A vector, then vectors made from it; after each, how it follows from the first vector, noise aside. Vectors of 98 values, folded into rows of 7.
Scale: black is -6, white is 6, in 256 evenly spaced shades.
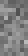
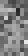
scaled up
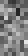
scaled up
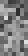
scaled up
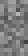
sign-scrambled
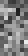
scaled up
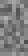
sign-scrambled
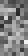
scaled up
